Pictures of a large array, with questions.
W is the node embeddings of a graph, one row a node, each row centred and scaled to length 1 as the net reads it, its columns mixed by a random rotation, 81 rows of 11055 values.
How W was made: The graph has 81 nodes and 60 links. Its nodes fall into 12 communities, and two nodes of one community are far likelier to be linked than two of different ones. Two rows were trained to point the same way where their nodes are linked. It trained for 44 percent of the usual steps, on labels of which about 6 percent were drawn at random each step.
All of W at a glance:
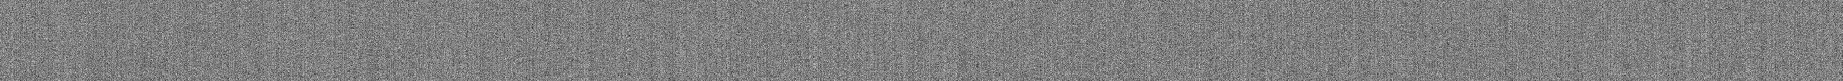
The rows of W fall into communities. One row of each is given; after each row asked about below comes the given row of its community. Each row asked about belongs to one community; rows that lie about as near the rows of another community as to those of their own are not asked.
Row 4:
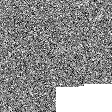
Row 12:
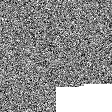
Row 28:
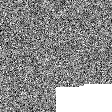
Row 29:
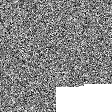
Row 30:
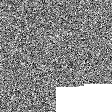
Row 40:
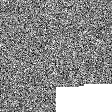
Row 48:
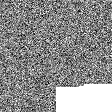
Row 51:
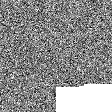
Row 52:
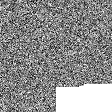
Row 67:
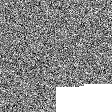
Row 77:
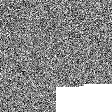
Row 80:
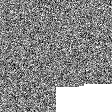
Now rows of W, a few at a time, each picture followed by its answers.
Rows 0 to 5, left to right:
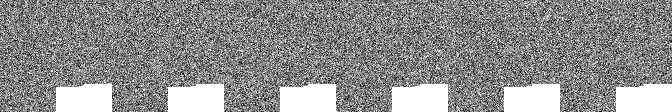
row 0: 30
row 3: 48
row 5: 12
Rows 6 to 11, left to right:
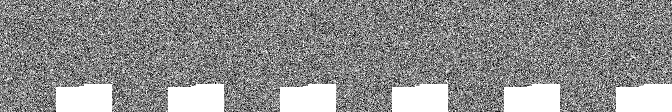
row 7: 29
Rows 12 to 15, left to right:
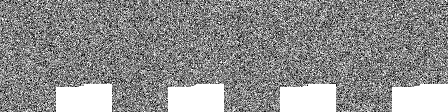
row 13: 30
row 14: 4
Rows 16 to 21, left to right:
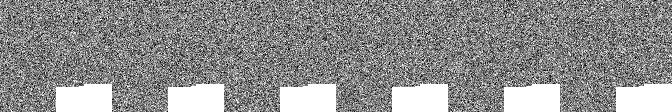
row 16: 4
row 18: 29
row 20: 29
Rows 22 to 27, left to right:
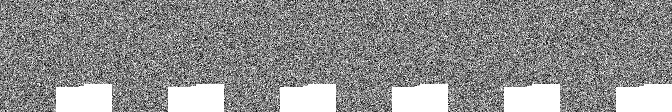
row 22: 30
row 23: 30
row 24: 28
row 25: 51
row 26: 80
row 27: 28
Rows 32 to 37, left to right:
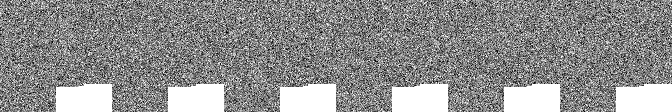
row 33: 77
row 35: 51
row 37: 77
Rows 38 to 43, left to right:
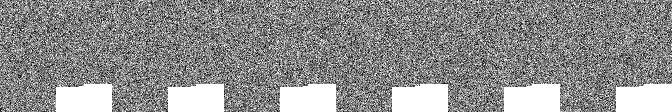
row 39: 29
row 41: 4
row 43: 48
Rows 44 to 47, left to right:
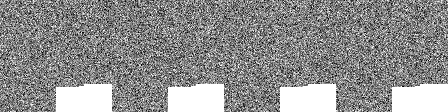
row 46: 40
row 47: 52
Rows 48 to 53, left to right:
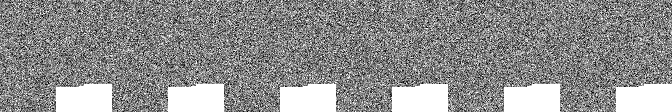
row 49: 30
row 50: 48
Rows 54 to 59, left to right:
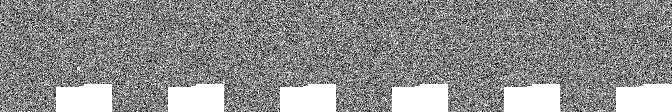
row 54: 51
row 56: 29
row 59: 48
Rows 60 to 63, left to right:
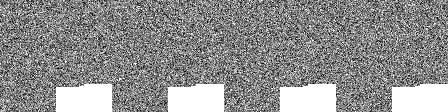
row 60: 52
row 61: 80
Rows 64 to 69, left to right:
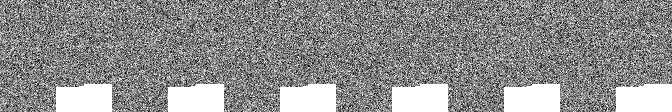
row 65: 80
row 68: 40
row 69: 28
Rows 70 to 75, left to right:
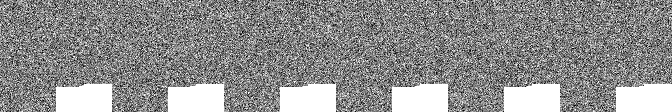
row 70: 52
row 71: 4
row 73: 51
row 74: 51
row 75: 67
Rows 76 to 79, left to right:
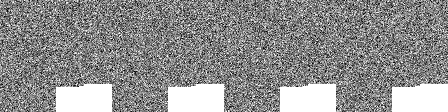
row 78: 52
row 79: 52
